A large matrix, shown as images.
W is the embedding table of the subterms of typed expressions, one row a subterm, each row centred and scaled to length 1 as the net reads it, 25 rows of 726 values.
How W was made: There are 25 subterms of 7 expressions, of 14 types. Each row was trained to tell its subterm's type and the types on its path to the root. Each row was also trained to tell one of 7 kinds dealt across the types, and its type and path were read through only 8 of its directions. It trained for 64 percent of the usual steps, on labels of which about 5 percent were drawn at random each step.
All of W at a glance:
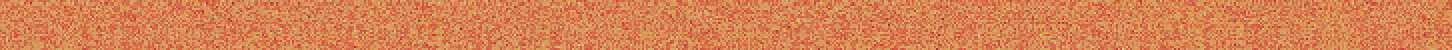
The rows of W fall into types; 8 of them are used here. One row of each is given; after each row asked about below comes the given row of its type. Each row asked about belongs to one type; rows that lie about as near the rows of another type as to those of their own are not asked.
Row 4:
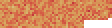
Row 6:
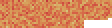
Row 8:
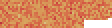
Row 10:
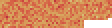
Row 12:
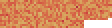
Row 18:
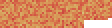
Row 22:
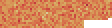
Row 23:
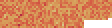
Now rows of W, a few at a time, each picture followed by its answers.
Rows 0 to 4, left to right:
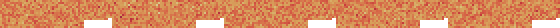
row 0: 6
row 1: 22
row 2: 22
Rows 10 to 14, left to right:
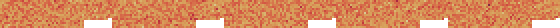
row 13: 12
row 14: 8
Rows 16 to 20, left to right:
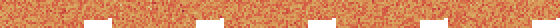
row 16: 18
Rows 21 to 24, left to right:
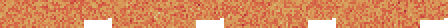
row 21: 8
